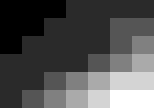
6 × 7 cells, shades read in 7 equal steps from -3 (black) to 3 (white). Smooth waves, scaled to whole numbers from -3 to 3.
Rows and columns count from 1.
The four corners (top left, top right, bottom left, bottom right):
-3 -2 -2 3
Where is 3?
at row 6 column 6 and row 6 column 7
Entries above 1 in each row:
0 0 0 0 2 3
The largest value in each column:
-2 -1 0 1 2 3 3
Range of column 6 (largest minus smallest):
5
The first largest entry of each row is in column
4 6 7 7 6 6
